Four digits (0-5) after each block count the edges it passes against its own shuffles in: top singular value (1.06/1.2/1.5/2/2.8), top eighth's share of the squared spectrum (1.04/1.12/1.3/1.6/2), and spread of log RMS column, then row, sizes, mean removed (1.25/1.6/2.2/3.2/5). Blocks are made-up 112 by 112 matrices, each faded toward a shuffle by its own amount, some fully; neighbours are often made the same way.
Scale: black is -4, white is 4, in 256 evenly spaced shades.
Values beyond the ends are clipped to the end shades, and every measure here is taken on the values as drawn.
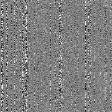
3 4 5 0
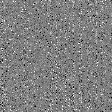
1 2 2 0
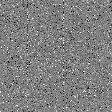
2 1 2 0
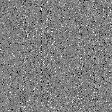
2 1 2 0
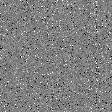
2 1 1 0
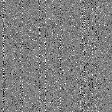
2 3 3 0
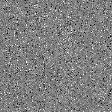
1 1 2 0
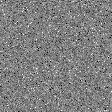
2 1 0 0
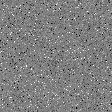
0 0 0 0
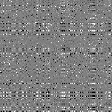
5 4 3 3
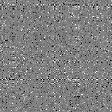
5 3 2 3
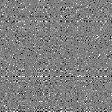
5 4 2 3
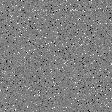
2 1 0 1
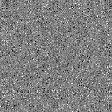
4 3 2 2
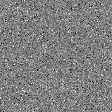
3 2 0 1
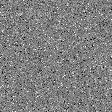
2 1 0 0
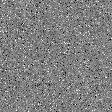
2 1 0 0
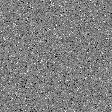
2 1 0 0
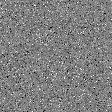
0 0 0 0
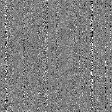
2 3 4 0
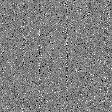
1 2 2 0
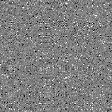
4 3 2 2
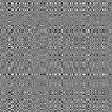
5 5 4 4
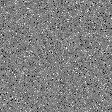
2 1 0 0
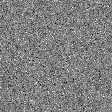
0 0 0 0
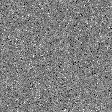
0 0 0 0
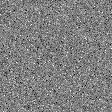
0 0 0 0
